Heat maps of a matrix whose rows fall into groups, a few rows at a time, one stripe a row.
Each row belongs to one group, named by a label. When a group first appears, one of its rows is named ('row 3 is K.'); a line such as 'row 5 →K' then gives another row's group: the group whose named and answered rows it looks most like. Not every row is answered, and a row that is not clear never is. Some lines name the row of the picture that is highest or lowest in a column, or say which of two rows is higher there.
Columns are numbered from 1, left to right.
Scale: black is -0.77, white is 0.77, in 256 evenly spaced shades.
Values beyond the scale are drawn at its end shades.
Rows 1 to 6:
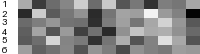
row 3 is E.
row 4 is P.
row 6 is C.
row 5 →E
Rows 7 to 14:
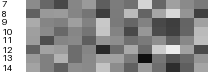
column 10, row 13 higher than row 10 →Yes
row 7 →P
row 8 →E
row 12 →E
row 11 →C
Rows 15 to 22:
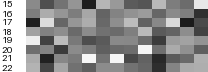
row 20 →P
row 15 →C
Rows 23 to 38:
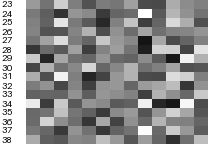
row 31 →E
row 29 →C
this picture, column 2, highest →36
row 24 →P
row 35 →E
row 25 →E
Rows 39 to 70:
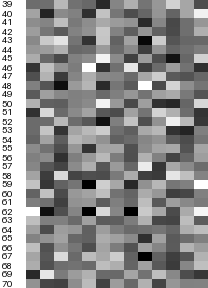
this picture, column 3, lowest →48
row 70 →P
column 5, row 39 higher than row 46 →No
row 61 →P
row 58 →E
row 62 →C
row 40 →C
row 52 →E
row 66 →C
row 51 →E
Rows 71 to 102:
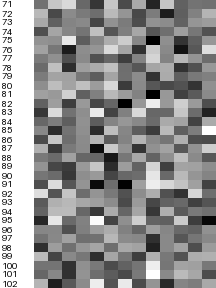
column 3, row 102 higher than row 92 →No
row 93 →E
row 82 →P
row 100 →P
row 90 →P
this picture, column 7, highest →102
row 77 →P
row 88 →E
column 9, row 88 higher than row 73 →No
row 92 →C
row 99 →C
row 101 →P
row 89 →P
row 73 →C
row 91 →P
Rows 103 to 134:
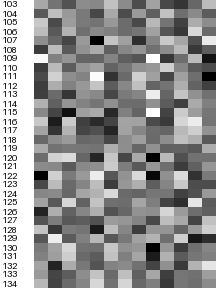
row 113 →P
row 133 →P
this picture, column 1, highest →109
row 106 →C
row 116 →E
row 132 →C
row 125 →C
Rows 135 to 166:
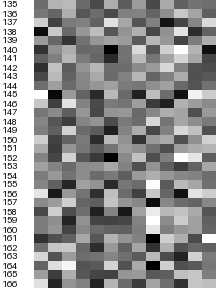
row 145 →C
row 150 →C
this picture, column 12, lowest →138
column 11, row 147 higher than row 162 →Yes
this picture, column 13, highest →161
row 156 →C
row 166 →C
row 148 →P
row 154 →P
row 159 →P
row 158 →P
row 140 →E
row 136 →E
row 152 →E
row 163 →C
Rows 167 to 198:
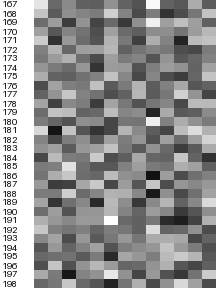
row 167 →C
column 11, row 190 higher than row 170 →No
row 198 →E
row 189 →C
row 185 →E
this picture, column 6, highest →191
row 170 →C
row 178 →C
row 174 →C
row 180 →P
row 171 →C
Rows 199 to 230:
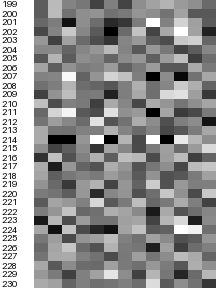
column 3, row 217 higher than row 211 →No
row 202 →E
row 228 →C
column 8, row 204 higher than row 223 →No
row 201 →P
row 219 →P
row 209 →E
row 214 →P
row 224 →E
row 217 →C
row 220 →C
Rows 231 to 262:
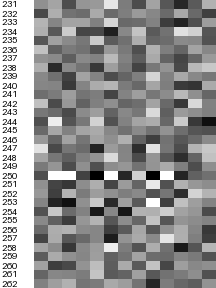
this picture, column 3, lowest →253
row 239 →P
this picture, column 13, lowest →244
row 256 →E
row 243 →P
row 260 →P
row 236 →C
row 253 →P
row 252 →C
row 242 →C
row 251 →P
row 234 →E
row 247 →C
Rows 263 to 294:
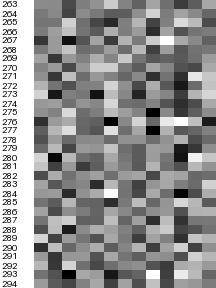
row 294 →P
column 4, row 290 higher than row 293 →No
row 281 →C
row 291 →C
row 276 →E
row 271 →C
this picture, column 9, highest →293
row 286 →C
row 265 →E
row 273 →C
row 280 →C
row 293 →P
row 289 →C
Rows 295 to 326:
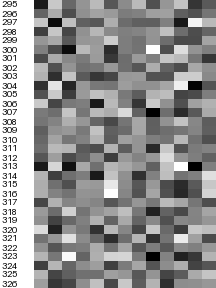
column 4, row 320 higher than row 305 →No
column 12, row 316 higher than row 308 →No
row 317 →E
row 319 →P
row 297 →C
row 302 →C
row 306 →C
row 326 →P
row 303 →E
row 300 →P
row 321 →E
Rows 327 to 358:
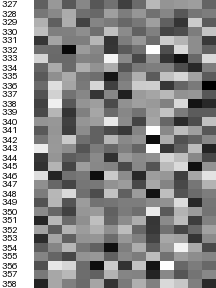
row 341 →P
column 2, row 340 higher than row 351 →No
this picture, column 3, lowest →332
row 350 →P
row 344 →E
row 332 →P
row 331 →E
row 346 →C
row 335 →E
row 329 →C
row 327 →P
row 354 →E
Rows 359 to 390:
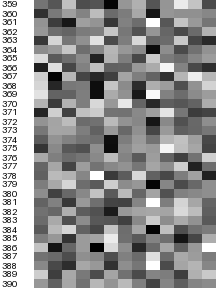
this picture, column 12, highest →367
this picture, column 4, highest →371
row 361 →P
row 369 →C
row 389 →C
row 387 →P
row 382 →E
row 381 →P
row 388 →P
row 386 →C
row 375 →E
